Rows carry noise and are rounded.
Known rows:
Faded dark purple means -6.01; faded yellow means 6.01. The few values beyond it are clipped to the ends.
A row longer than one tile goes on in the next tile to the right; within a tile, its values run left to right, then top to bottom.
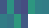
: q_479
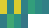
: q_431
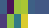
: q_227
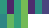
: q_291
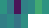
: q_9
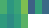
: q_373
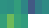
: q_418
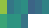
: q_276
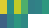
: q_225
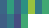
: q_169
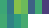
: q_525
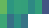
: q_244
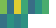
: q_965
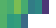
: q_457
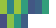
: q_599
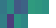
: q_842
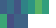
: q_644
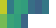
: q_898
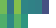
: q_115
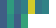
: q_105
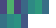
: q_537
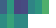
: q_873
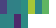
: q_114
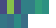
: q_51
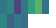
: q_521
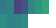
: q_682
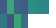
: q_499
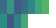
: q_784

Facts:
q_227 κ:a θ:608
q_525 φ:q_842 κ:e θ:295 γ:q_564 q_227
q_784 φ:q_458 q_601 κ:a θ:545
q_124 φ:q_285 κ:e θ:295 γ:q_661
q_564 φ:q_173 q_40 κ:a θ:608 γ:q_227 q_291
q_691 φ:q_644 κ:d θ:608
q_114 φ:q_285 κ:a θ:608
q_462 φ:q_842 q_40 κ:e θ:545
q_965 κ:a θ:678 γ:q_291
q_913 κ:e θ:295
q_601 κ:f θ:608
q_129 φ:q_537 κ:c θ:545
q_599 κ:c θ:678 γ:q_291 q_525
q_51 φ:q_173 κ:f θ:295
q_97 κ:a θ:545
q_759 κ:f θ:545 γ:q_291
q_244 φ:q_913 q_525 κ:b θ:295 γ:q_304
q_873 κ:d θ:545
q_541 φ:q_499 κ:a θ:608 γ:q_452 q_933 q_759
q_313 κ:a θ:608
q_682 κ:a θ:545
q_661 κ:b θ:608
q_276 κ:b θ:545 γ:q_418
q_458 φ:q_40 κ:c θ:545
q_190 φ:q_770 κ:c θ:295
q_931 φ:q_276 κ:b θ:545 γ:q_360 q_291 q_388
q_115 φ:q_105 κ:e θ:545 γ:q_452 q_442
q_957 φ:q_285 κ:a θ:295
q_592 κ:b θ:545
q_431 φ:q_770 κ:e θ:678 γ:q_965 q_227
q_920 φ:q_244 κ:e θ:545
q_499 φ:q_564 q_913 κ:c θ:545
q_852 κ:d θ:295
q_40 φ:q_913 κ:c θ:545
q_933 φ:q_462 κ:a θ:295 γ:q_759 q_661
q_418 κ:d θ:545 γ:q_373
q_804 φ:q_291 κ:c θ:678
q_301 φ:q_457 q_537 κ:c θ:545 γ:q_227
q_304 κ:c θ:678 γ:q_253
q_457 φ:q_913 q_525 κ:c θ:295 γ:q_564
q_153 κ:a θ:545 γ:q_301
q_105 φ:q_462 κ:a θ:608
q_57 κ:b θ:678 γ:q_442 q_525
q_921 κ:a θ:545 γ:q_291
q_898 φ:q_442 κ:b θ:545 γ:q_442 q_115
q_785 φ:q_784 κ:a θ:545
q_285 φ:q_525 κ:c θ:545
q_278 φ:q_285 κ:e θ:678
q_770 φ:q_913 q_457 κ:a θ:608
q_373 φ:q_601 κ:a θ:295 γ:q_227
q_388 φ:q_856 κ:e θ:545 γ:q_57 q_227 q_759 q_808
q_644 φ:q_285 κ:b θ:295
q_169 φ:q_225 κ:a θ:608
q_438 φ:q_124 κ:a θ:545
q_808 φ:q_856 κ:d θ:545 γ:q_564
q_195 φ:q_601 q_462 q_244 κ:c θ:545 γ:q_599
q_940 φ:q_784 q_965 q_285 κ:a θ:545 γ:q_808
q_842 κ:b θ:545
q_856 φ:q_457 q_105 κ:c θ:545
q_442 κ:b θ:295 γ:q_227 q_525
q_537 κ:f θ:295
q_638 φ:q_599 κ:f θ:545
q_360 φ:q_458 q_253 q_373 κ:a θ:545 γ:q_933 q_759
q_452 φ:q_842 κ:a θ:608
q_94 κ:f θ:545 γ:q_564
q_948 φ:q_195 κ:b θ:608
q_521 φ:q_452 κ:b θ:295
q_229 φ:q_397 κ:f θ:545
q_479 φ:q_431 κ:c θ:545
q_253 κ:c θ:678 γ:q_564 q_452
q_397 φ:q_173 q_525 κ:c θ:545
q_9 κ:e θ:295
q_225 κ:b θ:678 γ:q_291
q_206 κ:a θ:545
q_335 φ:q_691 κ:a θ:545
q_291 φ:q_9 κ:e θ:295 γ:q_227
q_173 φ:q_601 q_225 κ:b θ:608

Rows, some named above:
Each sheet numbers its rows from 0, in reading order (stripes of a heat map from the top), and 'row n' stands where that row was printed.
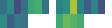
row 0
q_521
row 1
q_808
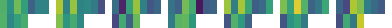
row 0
q_360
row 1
q_388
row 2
q_661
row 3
q_759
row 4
q_599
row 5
q_253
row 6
q_452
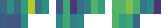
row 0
q_948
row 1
q_852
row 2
q_457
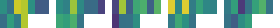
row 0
q_564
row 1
q_301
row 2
q_601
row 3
q_431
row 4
q_913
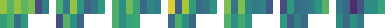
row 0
q_541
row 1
q_304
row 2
q_360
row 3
q_57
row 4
q_115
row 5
q_285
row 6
q_592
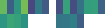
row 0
q_442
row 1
q_190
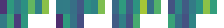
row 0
q_691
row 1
q_804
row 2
q_169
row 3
q_957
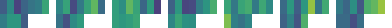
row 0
q_638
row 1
q_913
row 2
q_933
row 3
q_873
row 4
q_124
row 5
q_169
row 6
q_278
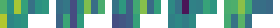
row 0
q_940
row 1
q_313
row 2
q_173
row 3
q_9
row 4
q_195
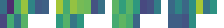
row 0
q_661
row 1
q_541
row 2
q_94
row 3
q_948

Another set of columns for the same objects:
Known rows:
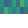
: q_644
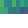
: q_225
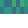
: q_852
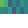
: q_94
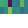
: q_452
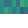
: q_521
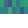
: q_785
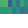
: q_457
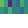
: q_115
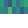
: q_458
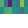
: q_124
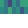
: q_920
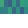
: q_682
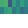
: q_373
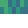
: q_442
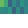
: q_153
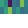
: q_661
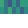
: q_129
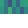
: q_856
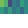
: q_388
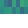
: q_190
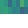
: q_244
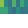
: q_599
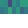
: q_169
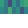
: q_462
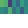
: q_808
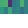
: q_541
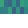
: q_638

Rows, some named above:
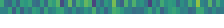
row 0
q_638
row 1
q_9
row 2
q_804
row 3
q_301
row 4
q_253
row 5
q_691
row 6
q_244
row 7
q_599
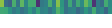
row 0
q_304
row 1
q_541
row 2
q_431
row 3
q_115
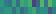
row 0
q_537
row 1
q_278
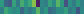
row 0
q_957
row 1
q_564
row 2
q_940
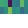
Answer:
q_452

